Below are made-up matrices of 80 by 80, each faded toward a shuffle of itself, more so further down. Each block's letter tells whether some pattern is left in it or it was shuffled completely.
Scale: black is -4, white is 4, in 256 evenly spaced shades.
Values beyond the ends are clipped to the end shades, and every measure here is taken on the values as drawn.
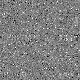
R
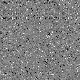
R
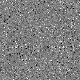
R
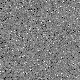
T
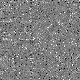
R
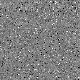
R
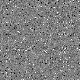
R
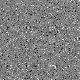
R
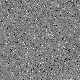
T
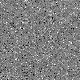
R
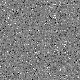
R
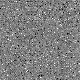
R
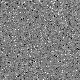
T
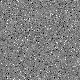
T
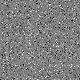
R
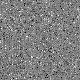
R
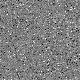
R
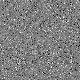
R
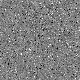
T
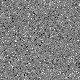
T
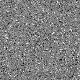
R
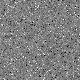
T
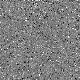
R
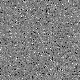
R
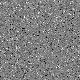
T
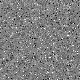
R
